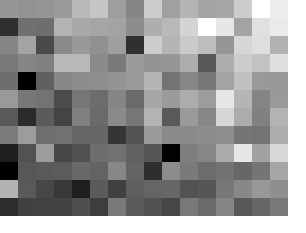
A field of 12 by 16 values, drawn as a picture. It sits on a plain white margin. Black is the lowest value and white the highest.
Ninth with the lowest average: bottom left. Odd rows or columns: none. Ninth with the highest average: top right. Stripes: none. Mirror symmetry: none. Slope: up to the top right.
